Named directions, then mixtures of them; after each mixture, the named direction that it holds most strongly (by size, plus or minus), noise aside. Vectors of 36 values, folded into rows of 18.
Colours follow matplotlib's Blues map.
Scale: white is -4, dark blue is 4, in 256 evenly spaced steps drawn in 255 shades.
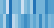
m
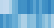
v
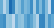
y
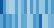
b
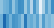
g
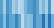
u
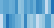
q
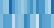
y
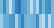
y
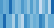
y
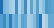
b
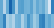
y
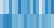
g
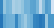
u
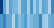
b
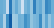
m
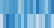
q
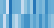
m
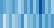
g
